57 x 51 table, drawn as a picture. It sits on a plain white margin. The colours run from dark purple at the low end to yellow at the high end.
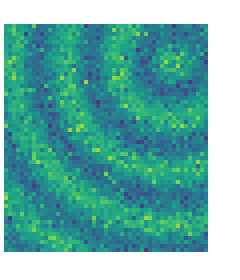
The top right is the ninth with the lowest average. There is no overall slope. Concentric rings centre on the top right. On average the colour sits 50% of the way up the scale. No row or column stands out. There is no seam. The halves do not mirror each other. The values follow a bell shape.
